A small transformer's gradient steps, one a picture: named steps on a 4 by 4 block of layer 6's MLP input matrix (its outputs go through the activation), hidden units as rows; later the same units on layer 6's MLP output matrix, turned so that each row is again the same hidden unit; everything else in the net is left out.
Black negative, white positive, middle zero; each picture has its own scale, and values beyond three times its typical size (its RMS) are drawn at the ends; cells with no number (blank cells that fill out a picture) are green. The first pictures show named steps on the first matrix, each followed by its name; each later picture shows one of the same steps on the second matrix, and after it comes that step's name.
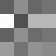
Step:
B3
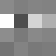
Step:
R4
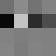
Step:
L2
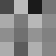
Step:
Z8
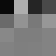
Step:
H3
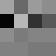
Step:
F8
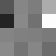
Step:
Z8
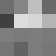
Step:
F8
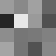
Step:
B3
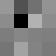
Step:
F8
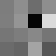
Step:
R4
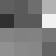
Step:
L2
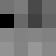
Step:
L2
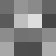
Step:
R4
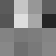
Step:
Z8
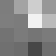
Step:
F8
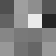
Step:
F8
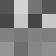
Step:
Z8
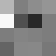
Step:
F8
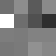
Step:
F8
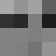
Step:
Z8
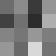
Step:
H3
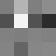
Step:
F8
